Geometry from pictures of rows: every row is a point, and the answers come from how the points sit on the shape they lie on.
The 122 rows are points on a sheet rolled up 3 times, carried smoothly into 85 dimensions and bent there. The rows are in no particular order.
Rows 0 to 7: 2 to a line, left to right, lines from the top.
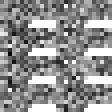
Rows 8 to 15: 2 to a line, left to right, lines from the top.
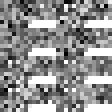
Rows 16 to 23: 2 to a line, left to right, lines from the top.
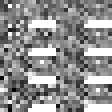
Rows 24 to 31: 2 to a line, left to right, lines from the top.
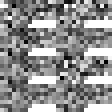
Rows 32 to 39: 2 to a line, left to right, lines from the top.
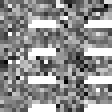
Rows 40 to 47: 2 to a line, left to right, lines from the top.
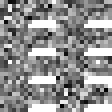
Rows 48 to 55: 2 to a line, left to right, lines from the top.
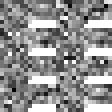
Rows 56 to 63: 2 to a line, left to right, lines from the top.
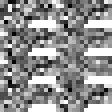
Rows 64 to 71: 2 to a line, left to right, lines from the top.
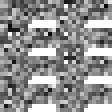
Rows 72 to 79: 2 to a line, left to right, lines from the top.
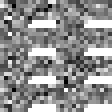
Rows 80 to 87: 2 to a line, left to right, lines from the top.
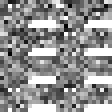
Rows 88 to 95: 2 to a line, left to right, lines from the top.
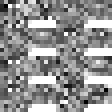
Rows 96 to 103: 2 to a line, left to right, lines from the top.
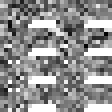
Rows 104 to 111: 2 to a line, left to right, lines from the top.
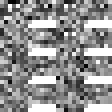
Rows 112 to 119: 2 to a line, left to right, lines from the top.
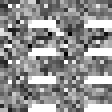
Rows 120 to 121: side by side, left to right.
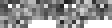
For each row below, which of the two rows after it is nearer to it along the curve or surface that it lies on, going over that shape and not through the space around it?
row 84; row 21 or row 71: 21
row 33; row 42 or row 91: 42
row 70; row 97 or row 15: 15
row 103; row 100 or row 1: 1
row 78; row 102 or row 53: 53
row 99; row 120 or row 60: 60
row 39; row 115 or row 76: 115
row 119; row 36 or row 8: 8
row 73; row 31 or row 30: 31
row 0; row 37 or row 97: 97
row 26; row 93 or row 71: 93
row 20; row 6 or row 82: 82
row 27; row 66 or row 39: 66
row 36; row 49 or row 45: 49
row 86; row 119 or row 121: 121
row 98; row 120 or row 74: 120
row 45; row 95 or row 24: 24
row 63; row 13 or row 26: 26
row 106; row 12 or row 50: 50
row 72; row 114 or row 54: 114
